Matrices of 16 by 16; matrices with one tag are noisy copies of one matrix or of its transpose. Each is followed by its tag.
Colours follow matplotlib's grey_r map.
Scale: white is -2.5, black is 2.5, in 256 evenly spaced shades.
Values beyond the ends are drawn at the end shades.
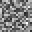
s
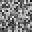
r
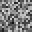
r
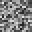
r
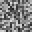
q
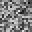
r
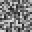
q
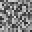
s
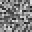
q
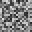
s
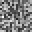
q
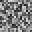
s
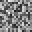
s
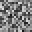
s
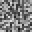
q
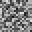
s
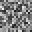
s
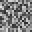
s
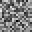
s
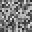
r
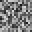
s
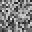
r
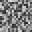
s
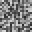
q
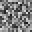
s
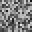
r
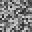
r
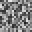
s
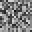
s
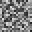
s
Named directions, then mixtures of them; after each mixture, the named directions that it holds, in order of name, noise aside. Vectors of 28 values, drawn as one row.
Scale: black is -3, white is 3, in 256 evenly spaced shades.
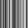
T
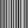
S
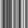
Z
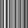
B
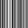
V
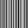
S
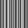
B, S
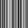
S, V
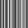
B, T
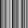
T, Z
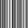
T, V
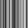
T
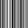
V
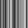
T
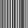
S, V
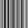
B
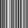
S, V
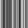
Z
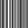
B, V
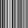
V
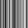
T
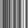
T, Z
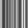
V, Z
